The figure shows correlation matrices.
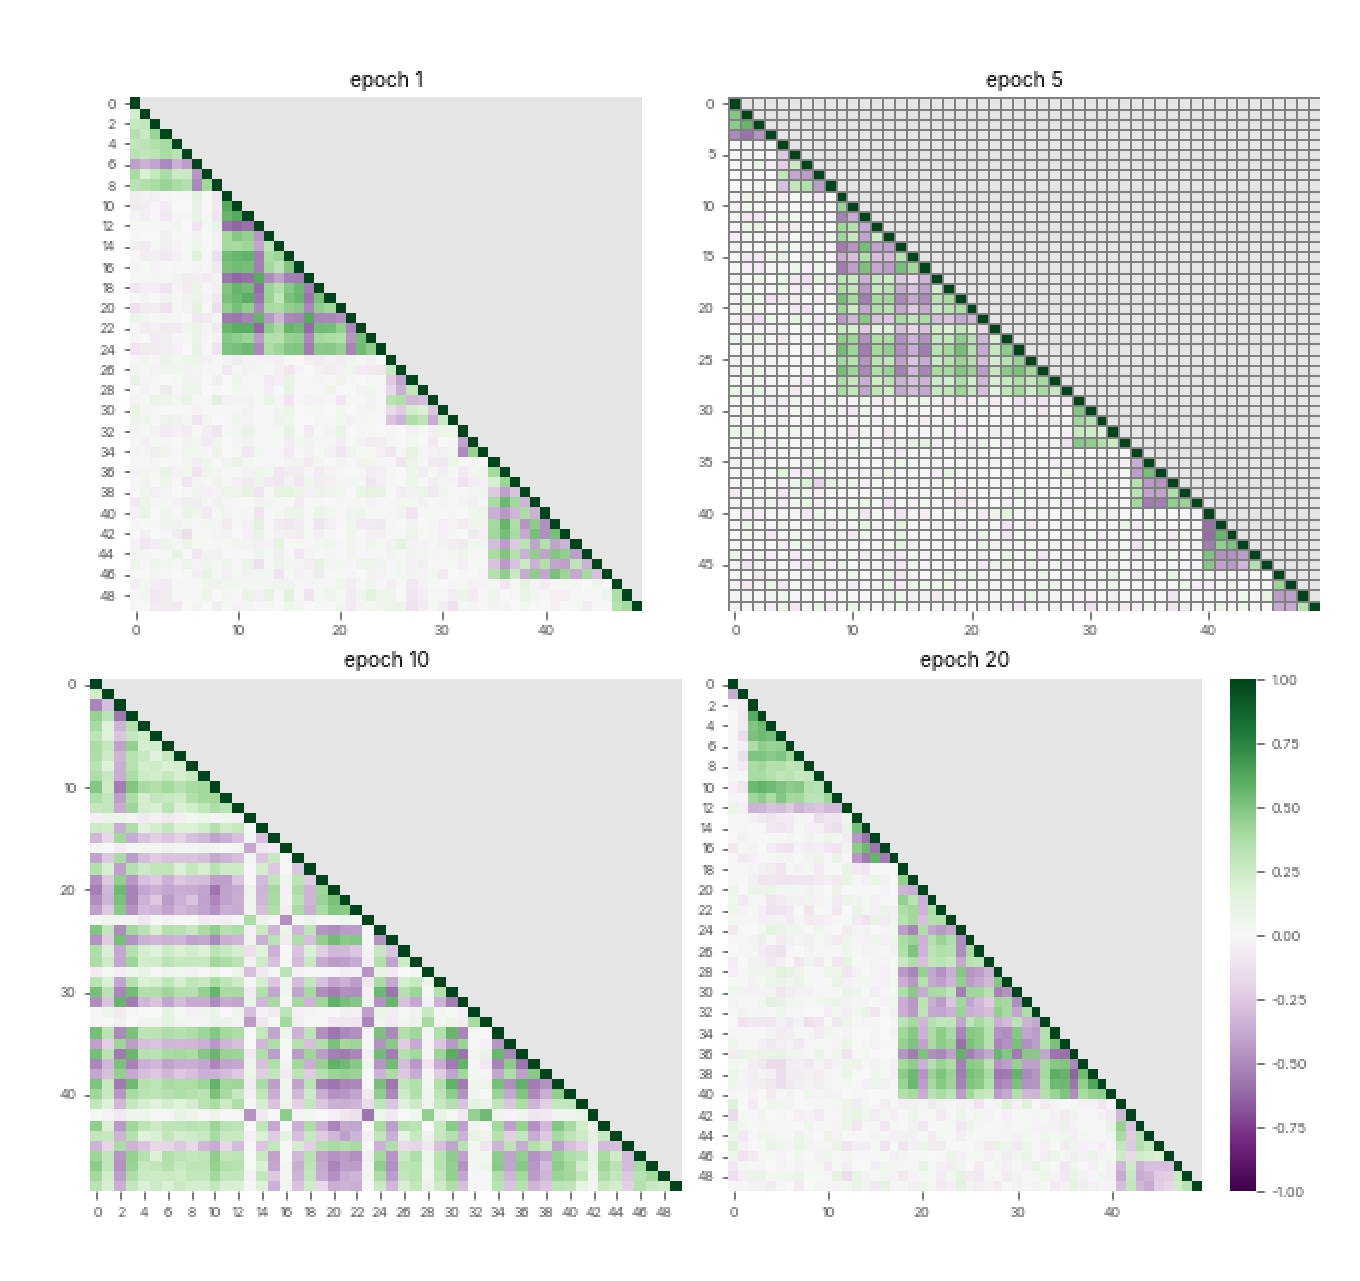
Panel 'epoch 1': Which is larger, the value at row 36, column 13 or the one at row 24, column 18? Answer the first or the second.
the second
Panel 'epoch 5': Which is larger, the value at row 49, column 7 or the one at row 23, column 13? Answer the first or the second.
the second
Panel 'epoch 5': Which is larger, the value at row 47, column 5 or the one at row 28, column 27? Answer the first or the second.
the second
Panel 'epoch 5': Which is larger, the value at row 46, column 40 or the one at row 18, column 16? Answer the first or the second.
the first
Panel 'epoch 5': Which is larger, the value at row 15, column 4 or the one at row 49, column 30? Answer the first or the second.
the first
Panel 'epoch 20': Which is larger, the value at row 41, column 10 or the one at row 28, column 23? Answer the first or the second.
the first
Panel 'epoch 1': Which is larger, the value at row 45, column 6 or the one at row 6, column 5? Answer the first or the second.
the first
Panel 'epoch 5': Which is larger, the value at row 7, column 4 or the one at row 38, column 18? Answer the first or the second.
the first
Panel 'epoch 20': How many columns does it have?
50
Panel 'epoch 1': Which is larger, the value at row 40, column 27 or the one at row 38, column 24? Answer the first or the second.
the second
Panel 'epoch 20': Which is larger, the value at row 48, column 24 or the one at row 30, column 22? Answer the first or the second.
the second
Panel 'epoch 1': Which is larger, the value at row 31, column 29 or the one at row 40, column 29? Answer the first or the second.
the second
